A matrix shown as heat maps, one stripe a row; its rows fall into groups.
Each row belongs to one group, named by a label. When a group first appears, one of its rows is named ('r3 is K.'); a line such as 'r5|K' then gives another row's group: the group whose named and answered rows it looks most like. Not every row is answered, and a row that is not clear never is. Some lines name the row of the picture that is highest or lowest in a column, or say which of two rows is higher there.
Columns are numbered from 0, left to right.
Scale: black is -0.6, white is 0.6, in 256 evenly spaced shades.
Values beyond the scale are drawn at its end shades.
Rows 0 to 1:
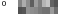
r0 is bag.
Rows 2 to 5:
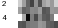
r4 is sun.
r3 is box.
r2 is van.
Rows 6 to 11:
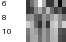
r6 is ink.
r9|van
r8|bag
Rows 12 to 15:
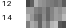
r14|van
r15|bag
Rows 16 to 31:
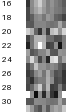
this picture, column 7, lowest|29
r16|ink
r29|sun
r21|ink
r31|van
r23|box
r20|van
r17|ink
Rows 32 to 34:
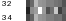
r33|ink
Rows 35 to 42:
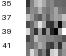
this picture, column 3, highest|38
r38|ink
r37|van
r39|sun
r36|ink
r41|ink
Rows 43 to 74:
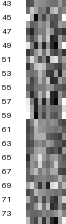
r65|ink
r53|ink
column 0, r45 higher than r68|Yes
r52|ink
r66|ink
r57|sun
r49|sun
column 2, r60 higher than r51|Yes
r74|sun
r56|box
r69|van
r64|ink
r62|ink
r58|sun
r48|box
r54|box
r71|sun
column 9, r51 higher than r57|No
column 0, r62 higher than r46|No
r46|box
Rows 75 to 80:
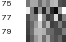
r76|sun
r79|ink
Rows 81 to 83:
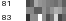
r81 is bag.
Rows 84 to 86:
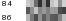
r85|bag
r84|van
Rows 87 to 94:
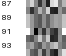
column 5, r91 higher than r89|Yes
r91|sun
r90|van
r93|bag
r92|box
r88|box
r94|sun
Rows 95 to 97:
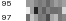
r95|van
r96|sun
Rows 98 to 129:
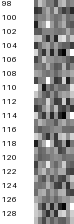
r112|ink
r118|ink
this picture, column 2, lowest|110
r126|van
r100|ink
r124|ink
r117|van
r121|ink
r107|ink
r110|sun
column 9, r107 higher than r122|Yes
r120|box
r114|sun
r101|ink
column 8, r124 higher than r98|No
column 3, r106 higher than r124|No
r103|van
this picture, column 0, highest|110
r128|van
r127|sun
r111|van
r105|sun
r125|bag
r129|sun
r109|ink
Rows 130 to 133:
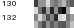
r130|ink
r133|sun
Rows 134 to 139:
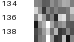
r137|ink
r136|van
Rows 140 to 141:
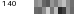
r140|bag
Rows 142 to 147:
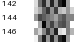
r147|sun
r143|van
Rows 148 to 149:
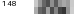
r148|van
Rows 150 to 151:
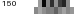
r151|van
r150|sun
